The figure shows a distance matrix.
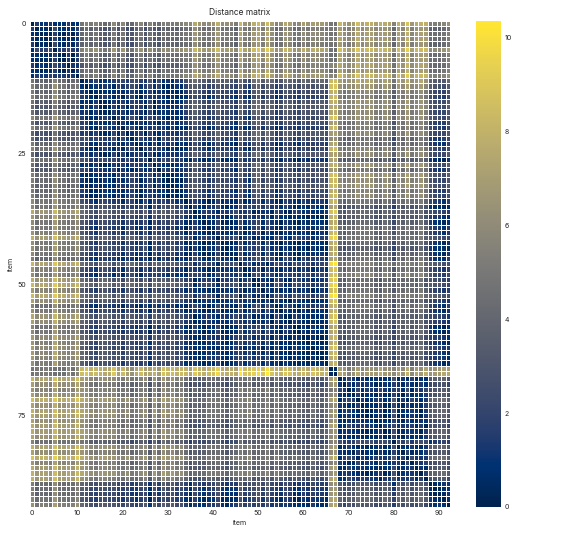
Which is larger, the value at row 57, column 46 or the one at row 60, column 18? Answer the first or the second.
the second
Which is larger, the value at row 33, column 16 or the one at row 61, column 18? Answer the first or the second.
the second
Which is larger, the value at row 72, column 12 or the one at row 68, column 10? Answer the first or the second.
the second
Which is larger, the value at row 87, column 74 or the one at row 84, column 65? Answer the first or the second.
the second
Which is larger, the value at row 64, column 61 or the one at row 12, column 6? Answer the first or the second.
the second
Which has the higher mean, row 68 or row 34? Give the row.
68
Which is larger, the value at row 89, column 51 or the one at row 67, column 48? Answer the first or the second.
the second
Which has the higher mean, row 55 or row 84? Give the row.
84
